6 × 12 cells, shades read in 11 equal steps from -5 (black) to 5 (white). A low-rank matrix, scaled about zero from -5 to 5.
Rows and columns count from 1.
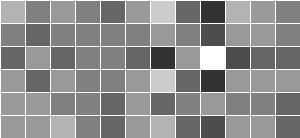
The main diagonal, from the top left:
2 -1 -1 0 -1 1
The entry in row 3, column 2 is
1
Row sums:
5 0 -3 4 1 4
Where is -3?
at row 1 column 9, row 3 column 7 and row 4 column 9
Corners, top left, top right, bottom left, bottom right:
2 0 1 -1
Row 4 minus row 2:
1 0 1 0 0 1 2 -1 -1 0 0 1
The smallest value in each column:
-1 -1 -1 0 -1 -1 -3 -1 -3 -2 -1 -1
